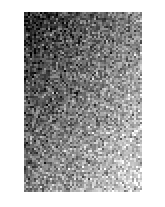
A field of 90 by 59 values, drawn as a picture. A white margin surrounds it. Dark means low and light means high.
The halves do not mirror each other. The ninth with the lowest average is the top left. The field climbs toward the bottom right. The ninth with the highest average is the bottom right. The values follow a bell shape. No single row or column stands out from its neighbours. No regular stripes run through it.
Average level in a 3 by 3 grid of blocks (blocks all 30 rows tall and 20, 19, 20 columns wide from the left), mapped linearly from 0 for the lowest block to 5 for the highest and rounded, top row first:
0 1 3 | 1 2 4 | 2 4 5
